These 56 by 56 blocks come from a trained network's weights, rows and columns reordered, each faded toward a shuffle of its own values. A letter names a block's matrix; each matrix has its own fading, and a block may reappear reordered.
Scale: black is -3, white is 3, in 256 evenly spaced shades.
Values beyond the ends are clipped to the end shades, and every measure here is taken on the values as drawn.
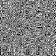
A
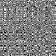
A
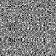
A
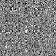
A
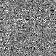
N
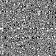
N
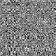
A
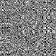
A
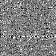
N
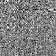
N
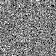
N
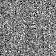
N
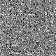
N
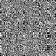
A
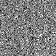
N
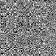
A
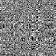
A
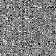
N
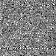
N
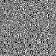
A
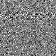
N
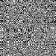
A
